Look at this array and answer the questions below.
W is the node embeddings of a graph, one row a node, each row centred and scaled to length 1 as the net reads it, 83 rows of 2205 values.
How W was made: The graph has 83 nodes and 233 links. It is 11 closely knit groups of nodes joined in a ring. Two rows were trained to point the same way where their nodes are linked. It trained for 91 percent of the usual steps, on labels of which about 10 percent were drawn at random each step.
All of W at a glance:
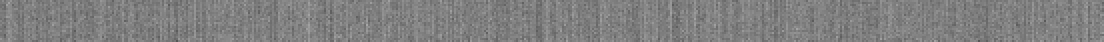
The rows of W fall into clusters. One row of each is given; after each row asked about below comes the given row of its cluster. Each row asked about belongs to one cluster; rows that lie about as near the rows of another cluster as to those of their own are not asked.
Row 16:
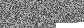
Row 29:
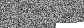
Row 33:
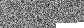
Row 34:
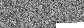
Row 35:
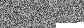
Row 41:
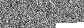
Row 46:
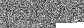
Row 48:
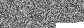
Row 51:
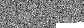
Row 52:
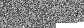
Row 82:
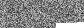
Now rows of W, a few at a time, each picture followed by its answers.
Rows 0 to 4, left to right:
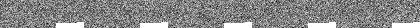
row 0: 29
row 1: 52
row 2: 48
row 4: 52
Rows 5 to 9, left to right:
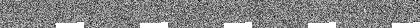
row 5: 46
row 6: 48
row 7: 35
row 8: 52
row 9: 46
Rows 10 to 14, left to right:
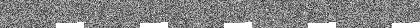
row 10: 52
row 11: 16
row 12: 34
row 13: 46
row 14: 29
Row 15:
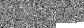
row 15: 41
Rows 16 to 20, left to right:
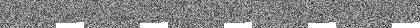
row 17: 48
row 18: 41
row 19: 46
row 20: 29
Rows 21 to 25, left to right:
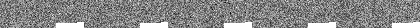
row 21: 16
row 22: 35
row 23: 34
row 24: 29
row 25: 34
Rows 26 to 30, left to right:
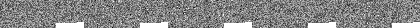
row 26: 29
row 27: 35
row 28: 51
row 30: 46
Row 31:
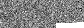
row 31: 34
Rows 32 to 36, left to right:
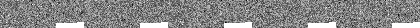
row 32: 41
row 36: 41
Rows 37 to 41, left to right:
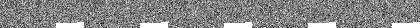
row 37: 51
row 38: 51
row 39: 41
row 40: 82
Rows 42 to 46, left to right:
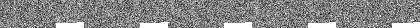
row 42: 34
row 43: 35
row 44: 33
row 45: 33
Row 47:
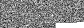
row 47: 29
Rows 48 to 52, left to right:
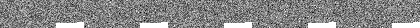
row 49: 48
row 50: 16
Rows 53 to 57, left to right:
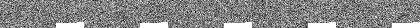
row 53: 16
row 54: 48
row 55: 41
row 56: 34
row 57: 29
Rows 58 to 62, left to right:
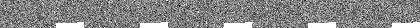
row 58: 48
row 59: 82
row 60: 35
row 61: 34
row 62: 16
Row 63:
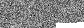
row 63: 16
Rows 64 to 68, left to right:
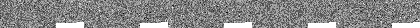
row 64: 34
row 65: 48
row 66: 82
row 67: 41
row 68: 46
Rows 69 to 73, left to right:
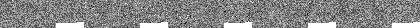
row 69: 29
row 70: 35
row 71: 52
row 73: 52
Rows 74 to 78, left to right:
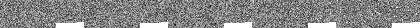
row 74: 82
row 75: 29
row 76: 48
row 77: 46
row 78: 82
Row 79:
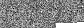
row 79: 46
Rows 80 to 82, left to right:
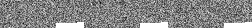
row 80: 41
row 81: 51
